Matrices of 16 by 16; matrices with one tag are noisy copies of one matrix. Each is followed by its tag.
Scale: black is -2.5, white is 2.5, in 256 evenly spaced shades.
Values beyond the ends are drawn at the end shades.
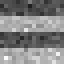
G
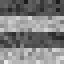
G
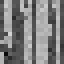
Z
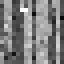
Z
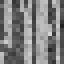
Z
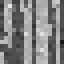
Z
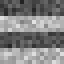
G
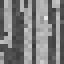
Z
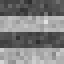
G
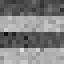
G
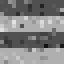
G
